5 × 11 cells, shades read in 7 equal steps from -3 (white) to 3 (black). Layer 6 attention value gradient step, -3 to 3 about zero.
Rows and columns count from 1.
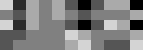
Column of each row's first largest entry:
7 2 7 1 1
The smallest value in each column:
-2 0 -1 0 -1 -2 -2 0 -2 -1 -2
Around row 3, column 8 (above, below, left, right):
0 0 3 -2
